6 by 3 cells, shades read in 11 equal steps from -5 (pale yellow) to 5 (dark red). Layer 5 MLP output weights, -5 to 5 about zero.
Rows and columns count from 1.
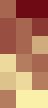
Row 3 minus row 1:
1 -4 -7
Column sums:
-2 -2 2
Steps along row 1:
up same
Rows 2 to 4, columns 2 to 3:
1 3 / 1 -2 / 0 1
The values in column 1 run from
-4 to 2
